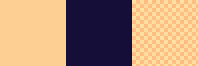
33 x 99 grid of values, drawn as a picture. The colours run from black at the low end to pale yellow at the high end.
The table splits into one row of 3 panels. Panel 1,1: very high, flat. Panel 1,2: very low, flat. Panel 1,3: very high, checkered, faint in contrast.
